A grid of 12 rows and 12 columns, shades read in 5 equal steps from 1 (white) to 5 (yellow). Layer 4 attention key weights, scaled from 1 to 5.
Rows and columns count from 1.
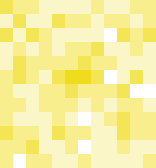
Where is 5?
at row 6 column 6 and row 6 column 7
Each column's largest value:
4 4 4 3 4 5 5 4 3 4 4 4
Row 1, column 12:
3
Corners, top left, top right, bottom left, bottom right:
4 3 3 3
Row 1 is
4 3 3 2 2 2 2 3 2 2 3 3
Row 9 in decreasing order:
4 3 3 3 3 3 2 2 2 2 2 1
